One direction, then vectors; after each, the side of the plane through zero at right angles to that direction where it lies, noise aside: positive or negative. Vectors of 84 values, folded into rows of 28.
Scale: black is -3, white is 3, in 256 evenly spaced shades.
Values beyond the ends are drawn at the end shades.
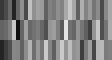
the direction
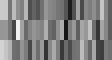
negative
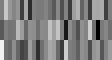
negative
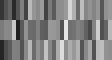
positive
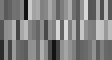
positive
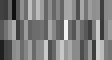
positive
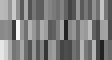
negative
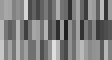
negative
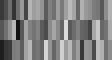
positive
